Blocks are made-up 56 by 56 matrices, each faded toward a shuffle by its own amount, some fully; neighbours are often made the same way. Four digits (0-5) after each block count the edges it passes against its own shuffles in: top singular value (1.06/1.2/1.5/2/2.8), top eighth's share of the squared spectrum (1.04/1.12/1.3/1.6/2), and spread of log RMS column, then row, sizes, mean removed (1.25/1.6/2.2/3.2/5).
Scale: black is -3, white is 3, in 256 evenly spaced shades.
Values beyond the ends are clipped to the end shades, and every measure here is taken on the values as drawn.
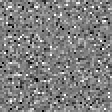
2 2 1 0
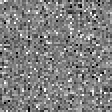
3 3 2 0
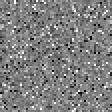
1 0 0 0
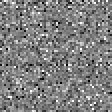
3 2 0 1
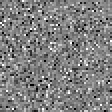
0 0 0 0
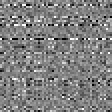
4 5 2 4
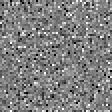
1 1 0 1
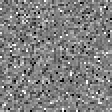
2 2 0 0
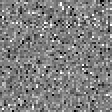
2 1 0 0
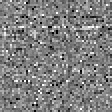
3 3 0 2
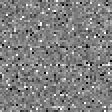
2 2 0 1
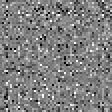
3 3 2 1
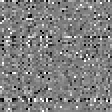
4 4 2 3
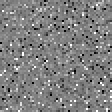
0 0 0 0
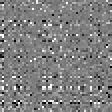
4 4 2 3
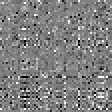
4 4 2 3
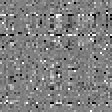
4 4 2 2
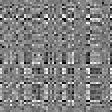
5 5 4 4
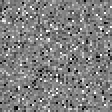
1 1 0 0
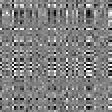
5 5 4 4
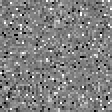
2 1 0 0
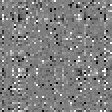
4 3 2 1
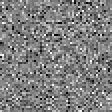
3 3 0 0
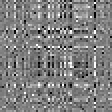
5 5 3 3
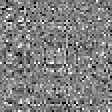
4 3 2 2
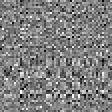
4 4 2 2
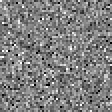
0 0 0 0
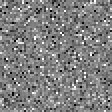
0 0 0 0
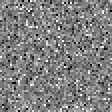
0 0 0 0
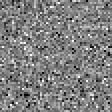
2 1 0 1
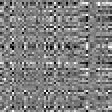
5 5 4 4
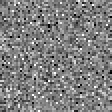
2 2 0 0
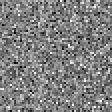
0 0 0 0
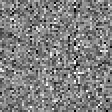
1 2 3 0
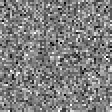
0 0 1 0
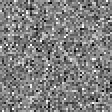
0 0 1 0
